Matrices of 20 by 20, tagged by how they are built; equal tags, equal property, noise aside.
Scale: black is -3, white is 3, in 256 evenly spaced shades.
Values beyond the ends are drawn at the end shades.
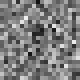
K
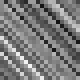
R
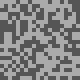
K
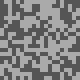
K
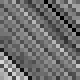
R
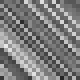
R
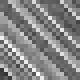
R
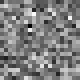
K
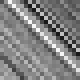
R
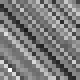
R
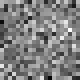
K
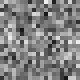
K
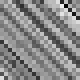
R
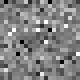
K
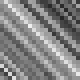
R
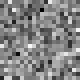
K
